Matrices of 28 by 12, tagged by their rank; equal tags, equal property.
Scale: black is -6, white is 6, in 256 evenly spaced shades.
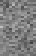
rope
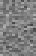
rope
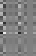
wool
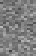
rope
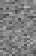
rope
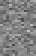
rope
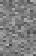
rope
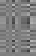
wool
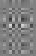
wool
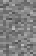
rope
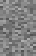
rope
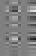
wool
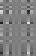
wool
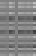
wool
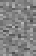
rope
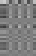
wool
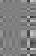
wool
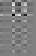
wool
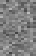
rope
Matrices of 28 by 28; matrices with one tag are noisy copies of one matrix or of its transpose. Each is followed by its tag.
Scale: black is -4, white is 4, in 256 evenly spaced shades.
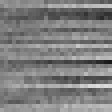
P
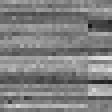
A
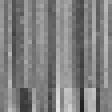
A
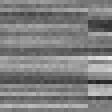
A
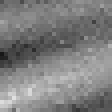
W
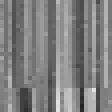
A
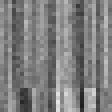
A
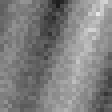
W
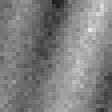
W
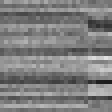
A
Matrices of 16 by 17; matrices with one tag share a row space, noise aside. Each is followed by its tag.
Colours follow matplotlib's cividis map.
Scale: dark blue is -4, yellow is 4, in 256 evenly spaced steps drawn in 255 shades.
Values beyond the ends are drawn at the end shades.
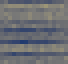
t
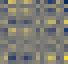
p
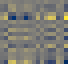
p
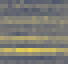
t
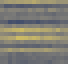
t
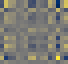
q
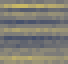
t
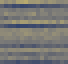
t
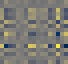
q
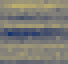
t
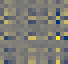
q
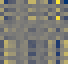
q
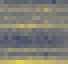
t
